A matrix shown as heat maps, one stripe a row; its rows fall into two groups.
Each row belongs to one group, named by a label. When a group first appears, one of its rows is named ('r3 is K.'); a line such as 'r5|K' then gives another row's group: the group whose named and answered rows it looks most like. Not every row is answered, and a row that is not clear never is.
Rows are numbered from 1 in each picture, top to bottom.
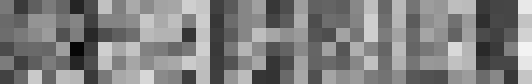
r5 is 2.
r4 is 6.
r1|2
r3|2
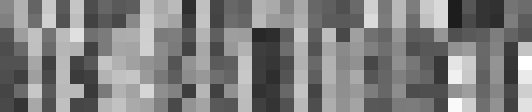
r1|2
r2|2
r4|6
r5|6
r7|6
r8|6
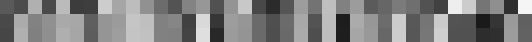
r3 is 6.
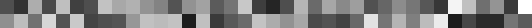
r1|6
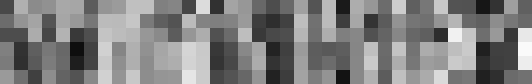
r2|6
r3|6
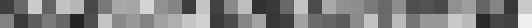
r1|6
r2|2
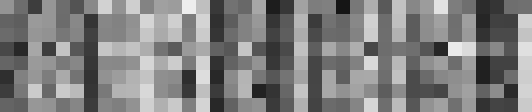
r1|2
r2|2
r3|2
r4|6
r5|2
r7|6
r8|2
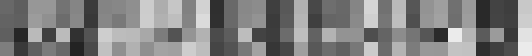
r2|2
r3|6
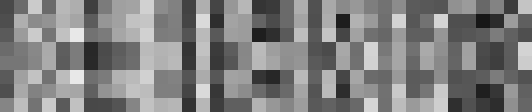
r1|6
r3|6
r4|2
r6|6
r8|2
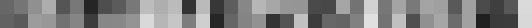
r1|2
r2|2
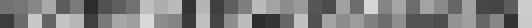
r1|2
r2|6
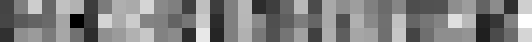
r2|6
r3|6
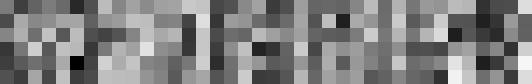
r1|2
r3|2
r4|6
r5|6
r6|6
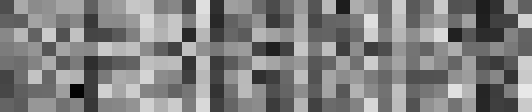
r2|2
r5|2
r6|6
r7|6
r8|2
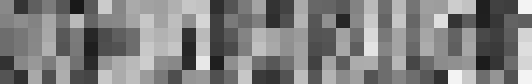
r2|2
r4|2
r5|6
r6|6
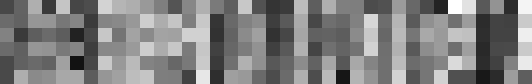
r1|6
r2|2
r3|2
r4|2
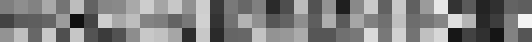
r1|2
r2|6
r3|2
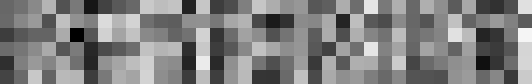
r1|2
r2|6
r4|2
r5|6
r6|6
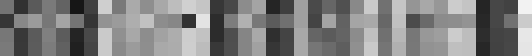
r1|2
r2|6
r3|2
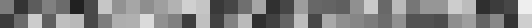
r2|6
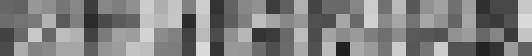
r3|6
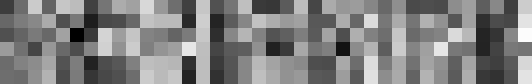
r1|6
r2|2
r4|2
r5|2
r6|2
